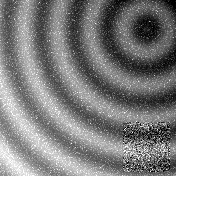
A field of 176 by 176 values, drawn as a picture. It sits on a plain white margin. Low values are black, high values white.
Slope: up to the bottom left. Rings: centred on the top right. Roughest part: bottom right. Odd rows or columns: none. Ninth with the lowest average: top right. Mirror symmetry: none. Ninth with the highest average: bottom left. Odd patch: rougher, in the bottom right. Average level on the scale: 50%.
